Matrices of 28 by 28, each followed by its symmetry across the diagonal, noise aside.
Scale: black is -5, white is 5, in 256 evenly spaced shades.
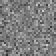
neither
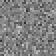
neither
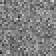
antisymmetric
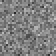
antisymmetric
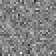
neither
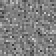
antisymmetric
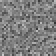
neither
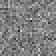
antisymmetric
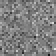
antisymmetric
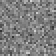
antisymmetric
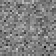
neither
